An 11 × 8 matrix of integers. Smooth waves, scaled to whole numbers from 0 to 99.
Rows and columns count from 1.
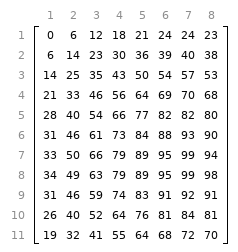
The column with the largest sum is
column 7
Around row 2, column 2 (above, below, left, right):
6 25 6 23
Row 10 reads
26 40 52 64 76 81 84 81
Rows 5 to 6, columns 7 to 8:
82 80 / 93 90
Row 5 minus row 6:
-3 -6 -7 -7 -7 -6 -11 -10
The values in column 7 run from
24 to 99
